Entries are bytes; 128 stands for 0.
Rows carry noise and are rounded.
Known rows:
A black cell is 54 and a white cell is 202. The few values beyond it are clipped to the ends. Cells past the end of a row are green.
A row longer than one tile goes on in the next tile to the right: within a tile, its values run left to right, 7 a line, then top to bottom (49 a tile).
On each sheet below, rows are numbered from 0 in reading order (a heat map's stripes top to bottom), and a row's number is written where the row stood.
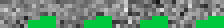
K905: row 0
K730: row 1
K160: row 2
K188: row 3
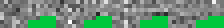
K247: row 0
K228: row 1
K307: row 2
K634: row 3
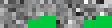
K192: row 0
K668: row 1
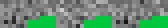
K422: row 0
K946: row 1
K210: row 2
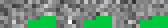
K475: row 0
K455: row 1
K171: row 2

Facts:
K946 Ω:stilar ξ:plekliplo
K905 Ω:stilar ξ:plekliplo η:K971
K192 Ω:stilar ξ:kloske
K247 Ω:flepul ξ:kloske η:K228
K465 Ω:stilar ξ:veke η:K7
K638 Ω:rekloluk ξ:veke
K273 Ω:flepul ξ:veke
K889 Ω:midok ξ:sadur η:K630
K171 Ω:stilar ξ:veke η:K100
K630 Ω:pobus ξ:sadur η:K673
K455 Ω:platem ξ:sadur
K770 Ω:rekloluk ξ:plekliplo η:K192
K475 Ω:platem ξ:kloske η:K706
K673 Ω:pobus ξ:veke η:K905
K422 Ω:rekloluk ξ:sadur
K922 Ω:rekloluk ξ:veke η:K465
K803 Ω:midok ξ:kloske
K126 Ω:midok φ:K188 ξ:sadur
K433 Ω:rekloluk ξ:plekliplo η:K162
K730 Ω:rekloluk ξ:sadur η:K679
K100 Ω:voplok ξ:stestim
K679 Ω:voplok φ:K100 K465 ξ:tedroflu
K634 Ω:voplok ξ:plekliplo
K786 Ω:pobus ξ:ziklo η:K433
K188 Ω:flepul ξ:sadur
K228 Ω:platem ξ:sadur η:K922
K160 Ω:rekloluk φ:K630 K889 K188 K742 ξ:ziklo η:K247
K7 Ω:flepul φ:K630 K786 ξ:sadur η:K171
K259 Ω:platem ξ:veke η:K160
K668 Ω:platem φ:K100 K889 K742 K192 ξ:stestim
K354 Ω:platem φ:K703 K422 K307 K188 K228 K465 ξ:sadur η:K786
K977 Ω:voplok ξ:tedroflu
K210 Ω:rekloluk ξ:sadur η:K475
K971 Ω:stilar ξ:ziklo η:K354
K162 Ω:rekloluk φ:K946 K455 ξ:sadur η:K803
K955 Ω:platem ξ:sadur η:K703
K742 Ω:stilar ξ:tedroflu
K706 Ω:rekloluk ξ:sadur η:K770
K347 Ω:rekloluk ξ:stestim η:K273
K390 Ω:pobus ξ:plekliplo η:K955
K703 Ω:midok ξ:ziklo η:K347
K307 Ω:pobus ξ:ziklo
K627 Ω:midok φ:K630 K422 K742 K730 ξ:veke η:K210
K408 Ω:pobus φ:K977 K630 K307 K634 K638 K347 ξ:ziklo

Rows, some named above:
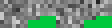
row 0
K247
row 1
K259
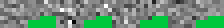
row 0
K390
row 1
K630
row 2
K259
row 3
K889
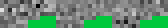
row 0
K679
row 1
K273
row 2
K433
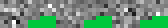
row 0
K630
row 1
K703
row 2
K7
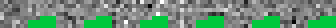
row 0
K247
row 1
K673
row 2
K354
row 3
K307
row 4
K971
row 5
K347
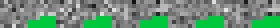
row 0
K803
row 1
K126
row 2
K742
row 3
K634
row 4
K742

